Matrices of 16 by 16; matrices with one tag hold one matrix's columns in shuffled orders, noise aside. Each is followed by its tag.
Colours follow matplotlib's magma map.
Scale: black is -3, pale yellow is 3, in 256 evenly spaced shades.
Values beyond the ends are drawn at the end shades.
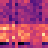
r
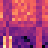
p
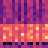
r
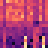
p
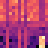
p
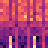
p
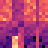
p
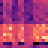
r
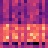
r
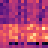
r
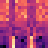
p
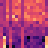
p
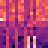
p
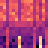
p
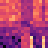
p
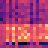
r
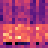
r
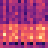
r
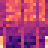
p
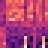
p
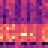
r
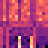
p
